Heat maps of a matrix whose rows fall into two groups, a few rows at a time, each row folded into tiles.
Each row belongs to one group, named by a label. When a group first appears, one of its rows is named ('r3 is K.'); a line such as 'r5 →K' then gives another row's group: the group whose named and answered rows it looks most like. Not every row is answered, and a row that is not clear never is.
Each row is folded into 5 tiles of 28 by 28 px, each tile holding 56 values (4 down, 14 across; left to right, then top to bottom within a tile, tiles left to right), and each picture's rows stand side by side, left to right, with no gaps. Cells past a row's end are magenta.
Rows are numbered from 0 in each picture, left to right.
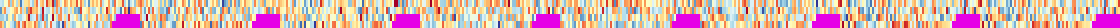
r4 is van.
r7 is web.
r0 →van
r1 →web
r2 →web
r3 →van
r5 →web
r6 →web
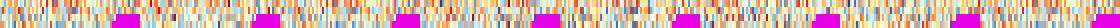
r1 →van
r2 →van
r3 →van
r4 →van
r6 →web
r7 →van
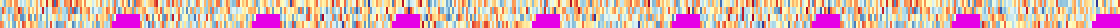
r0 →van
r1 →van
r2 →van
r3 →web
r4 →van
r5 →van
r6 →van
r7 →web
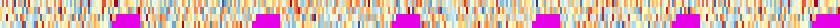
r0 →web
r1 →web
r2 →van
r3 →web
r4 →van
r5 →web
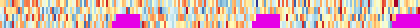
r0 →van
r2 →web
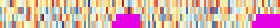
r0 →van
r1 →van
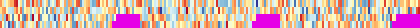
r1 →web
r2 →web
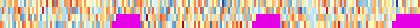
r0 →van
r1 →web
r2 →web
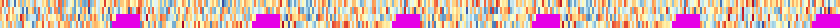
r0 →web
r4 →web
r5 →van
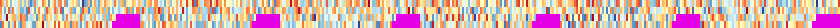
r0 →web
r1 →van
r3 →van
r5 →web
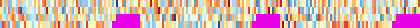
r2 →web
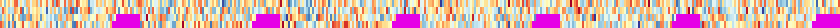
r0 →van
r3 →van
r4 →van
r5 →web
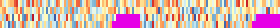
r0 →van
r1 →van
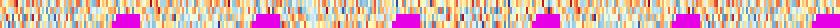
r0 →van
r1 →van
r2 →web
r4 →van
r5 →van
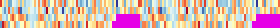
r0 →web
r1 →web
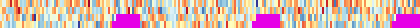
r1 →web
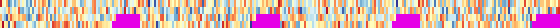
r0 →web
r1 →web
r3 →web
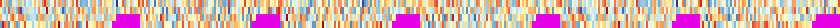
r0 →web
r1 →web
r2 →web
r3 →van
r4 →web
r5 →web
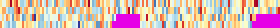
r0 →van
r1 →web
